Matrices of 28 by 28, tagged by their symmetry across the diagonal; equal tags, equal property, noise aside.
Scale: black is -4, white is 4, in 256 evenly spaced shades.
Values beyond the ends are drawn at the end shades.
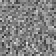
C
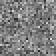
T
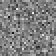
T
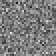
C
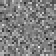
T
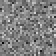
C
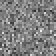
C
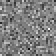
T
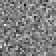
T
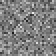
T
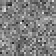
T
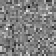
T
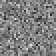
C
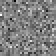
T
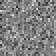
C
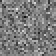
C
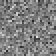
C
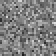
T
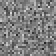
C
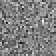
T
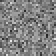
C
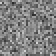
C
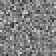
T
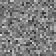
C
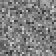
T
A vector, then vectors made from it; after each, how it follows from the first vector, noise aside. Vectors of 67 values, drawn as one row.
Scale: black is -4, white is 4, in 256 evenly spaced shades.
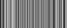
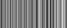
wrapped around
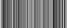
sign-scrambled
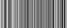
sign-scrambled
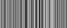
wrapped around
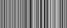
wrapped around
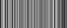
sign-scrambled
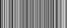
sign-scrambled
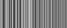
wrapped around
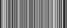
sign-scrambled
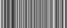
negated
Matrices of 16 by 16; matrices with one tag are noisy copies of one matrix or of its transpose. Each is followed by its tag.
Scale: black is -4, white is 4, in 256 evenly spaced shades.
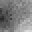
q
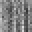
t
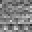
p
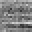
t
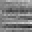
t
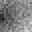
q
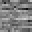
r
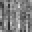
r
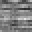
r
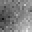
q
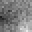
q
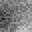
q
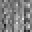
p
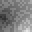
q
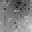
q
